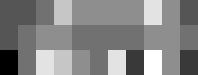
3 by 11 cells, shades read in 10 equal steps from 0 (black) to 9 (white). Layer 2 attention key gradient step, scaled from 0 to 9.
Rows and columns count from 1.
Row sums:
53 47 54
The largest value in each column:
3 4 8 7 5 5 8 5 9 5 4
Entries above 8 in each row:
0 0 1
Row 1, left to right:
3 3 4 7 5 5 5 5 8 5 3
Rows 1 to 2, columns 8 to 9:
5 8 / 4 5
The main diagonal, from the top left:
3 4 8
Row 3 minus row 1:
-3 1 4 0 0 -1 3 -3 1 0 -1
